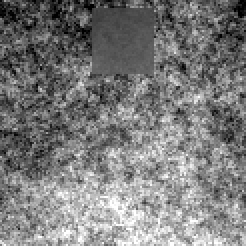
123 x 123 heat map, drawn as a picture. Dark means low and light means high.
In the top middle lies a patch that is calmer than the rest. The top middle is the calmest part. The histogram is bell-shaped. Values rise toward the bottom. Overall the values sit about 50% of the way up the scale.
